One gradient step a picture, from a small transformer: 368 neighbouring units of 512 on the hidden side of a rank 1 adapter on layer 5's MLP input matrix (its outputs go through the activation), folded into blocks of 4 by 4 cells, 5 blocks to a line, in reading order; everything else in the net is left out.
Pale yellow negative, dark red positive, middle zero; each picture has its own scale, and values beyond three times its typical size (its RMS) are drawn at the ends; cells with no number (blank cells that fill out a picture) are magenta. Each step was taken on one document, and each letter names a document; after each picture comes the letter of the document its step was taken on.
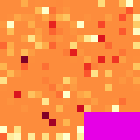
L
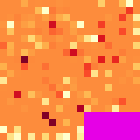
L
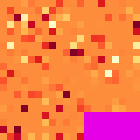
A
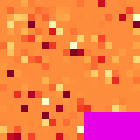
A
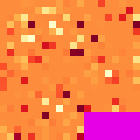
A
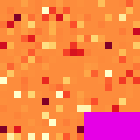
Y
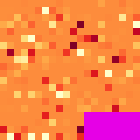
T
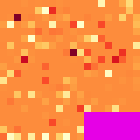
L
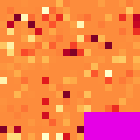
Y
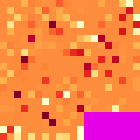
L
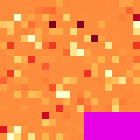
T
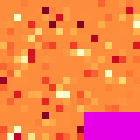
T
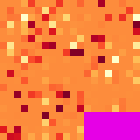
A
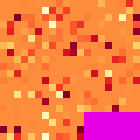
Y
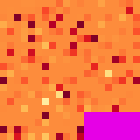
T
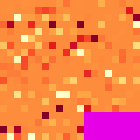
T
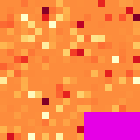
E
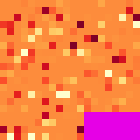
T
